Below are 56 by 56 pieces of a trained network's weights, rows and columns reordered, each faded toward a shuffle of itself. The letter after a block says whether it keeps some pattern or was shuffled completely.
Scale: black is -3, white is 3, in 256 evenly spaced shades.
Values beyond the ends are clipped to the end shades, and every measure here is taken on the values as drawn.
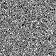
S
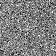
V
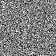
S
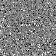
S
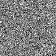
V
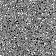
V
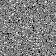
V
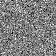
V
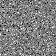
V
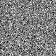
V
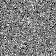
V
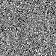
S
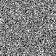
S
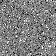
V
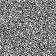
V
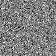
S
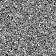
V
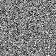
V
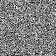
V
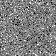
V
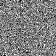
V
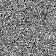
V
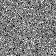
V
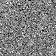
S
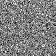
V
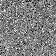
V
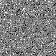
S
